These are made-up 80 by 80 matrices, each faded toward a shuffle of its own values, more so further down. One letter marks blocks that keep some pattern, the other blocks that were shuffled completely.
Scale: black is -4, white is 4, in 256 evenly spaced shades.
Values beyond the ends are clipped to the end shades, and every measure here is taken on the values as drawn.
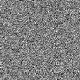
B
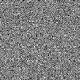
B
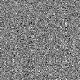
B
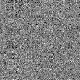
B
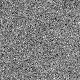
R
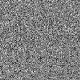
B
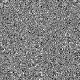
B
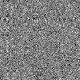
B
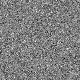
R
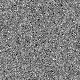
R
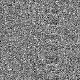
B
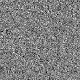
B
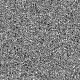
R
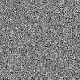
B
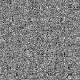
B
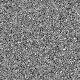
R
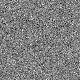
R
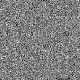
B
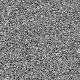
R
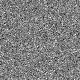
R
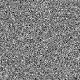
B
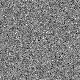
R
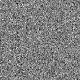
B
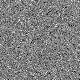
R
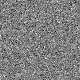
R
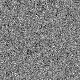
R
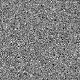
B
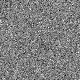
R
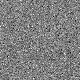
R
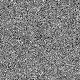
R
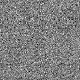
B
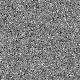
R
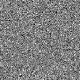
B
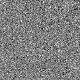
B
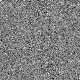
R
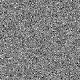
B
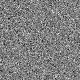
R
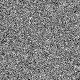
R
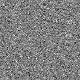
B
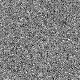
R
